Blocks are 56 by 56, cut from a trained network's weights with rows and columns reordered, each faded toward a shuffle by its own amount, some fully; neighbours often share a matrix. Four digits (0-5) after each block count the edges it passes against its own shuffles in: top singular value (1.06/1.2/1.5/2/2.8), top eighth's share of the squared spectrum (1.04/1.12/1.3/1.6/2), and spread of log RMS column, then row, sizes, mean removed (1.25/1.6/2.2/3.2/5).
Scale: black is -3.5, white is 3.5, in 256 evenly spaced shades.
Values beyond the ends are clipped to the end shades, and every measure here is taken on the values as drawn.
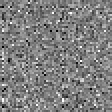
3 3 2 1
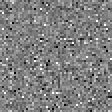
3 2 1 1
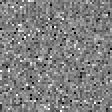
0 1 0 0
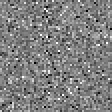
2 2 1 0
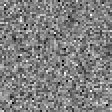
1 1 0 0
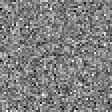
0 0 0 0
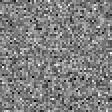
0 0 0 0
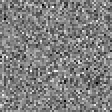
2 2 0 0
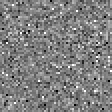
2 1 0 0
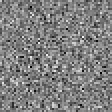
3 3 1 2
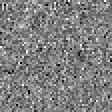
2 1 0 0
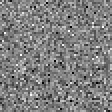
2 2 0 0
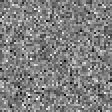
0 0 0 0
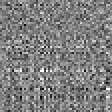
4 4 2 3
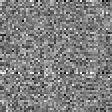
4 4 1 2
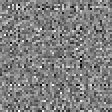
4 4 2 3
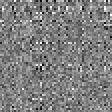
4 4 2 3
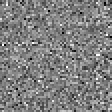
2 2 0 1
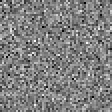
2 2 0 0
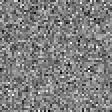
2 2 0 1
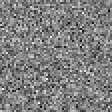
1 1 0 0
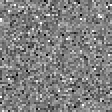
0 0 0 0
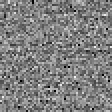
1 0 0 0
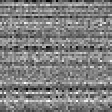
5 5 2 4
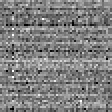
4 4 2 2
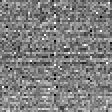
3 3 1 1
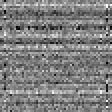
4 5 3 3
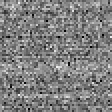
3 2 0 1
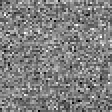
1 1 0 0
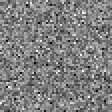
0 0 0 0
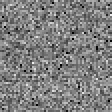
0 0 0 0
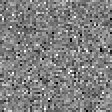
2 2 0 0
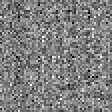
2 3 1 2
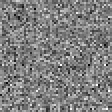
2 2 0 1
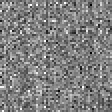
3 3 1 2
